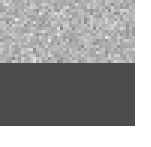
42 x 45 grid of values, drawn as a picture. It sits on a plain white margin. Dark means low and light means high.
The table splits into 2 rows of 1 panel. Panel 1,1: high, fine-grained. Panel 2,1: low, flat.
